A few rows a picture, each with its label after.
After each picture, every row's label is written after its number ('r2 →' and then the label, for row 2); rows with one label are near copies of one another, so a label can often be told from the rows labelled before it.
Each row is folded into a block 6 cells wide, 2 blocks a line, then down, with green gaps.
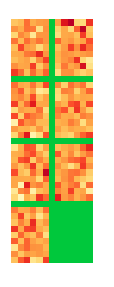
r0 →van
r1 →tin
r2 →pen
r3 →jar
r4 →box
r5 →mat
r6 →pen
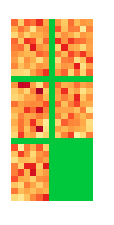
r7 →jar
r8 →van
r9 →tin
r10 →pen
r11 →jar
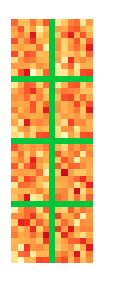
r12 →pen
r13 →box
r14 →box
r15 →box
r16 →pen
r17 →van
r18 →box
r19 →van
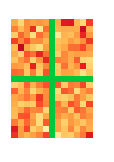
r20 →van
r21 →tin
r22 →mat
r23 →jar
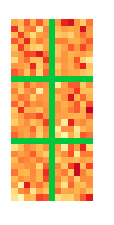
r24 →van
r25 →tin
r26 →van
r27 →box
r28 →box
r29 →jar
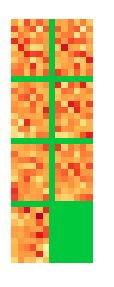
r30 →van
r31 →van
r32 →box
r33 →jar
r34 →mat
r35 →jar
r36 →tin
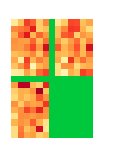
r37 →box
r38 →box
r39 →tin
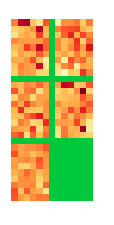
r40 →tin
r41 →box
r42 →van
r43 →tin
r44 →mat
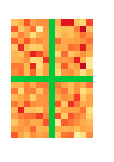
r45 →van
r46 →tin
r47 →van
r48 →pen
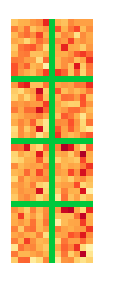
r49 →mat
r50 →van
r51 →tin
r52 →mat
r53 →tin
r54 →tin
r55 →pen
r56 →tin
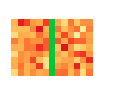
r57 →tin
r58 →van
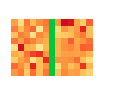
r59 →van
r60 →tin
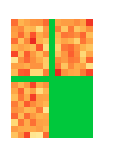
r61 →pen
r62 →mat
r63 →pen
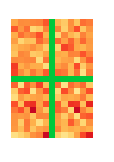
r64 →mat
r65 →van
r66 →jar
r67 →jar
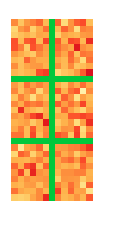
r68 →jar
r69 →jar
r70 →van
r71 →van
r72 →jar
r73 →mat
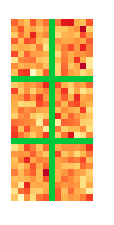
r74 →pen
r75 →tin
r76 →mat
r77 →pen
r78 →box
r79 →mat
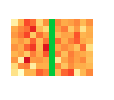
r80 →box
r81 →pen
